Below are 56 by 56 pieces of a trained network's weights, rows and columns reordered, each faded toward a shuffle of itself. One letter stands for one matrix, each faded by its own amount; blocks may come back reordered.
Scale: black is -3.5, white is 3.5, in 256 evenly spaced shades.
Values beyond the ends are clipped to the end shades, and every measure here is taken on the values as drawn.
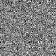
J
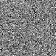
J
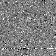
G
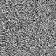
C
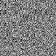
J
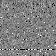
G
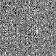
G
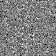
G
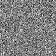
C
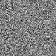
C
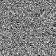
C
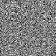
J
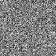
C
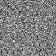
C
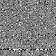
G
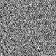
C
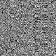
J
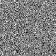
C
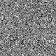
C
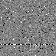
G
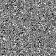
G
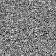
J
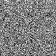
C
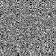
J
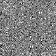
G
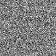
C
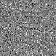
G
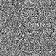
C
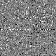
G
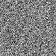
J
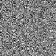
J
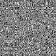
J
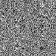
J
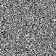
C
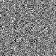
C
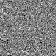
C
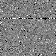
G
